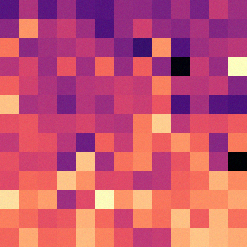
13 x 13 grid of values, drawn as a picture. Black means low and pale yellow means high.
Histogram: bell-shaped. Odd rows or columns: none. Slope: up to the bottom.
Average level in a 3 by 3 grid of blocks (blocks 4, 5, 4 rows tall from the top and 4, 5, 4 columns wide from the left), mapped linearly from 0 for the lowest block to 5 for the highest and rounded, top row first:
1 0 0
2 2 1
4 4 5
